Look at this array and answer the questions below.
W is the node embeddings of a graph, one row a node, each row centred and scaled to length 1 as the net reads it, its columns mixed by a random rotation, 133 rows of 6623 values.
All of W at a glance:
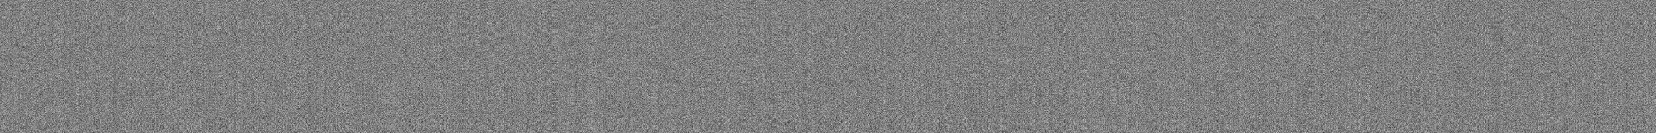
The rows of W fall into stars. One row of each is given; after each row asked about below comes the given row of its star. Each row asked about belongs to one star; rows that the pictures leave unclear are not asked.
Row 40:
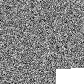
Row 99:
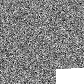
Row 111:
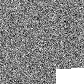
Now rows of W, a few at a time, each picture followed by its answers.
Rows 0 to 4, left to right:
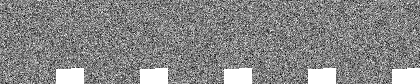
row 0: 40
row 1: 111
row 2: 99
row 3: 111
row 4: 40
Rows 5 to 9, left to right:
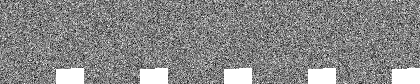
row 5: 40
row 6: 111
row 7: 40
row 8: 111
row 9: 99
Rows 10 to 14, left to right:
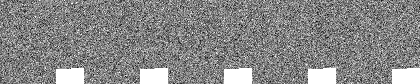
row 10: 40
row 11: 111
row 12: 40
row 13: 111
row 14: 111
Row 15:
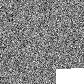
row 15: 40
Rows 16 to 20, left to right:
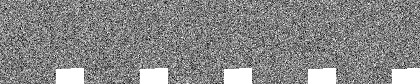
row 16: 40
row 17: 99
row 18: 99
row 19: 40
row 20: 111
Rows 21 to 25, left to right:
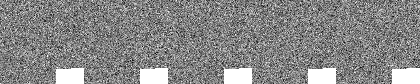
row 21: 40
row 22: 99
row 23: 111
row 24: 111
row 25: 99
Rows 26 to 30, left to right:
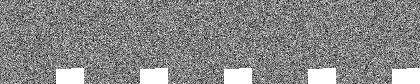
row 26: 99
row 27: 111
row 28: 111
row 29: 40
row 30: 111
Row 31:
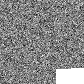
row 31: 40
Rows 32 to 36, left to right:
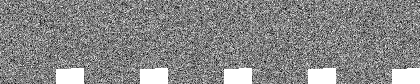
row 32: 40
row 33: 99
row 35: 99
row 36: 111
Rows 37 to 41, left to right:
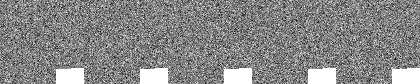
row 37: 40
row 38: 111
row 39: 111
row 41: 111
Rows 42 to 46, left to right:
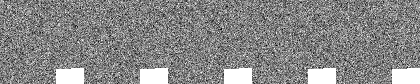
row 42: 40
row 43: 111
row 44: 40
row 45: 40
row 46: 99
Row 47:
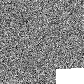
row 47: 99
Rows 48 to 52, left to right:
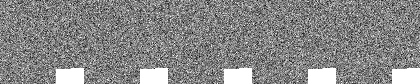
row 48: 111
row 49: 99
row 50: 99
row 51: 40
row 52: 111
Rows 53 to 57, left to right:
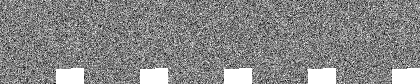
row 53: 99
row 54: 40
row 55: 111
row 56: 111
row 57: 99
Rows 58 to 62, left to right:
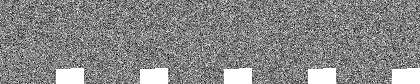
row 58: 40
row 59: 40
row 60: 111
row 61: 99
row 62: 40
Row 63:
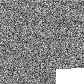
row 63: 99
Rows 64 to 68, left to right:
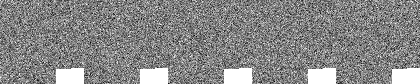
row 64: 111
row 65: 40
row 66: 111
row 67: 111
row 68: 40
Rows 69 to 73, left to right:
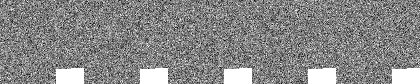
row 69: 111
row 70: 99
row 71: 99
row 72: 99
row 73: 111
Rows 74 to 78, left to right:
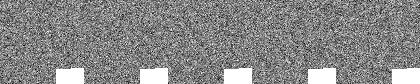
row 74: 40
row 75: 111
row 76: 111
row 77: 40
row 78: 40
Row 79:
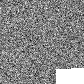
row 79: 111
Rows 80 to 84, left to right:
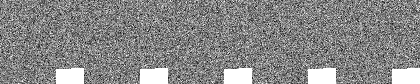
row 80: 99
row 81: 40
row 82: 40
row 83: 99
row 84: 99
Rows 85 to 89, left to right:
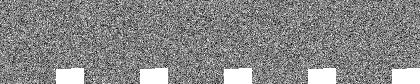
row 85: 99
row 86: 40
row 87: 111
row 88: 99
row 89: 111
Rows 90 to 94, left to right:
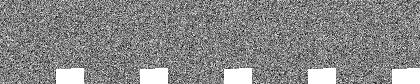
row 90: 99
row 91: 99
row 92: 40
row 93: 99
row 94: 99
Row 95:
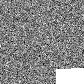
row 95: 99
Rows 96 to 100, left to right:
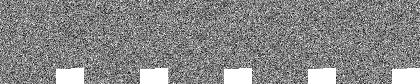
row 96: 111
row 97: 99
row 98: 111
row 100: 99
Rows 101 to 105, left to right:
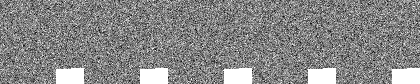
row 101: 40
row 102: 99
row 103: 99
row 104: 111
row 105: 40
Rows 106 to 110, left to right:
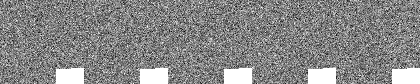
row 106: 111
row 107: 99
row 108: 111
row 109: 111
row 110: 99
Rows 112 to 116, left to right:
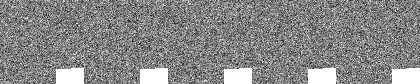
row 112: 99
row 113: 40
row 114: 99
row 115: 111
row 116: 111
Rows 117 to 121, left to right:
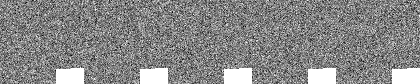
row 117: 40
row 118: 40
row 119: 99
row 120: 99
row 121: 99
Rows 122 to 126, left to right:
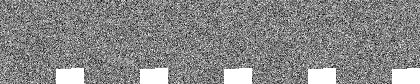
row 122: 99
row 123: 40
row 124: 40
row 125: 99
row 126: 99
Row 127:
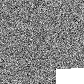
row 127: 99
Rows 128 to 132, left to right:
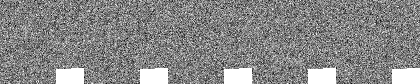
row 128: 99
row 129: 99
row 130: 111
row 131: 111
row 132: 40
